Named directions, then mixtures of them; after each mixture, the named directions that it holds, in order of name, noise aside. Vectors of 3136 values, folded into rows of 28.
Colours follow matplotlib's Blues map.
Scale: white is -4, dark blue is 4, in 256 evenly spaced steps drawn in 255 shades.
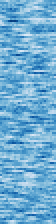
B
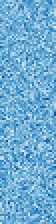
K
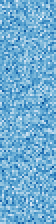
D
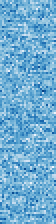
B, D, K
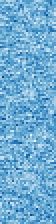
B, K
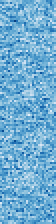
B, D, K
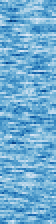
B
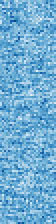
B, D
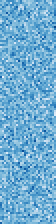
K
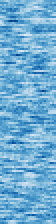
B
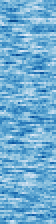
B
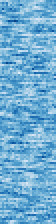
B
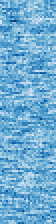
B, D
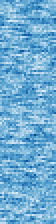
B, D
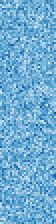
D, K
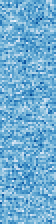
B, D, K
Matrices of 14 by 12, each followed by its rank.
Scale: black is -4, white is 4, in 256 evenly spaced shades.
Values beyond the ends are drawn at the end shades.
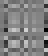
one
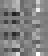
two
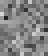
full rank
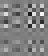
one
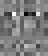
two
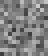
full rank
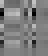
one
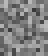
full rank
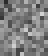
full rank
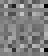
two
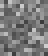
full rank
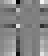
one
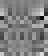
two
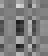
one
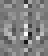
two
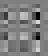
one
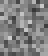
full rank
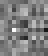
two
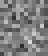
full rank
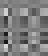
one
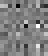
two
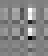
one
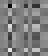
one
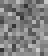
full rank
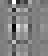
one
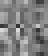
two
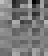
two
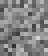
full rank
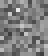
full rank
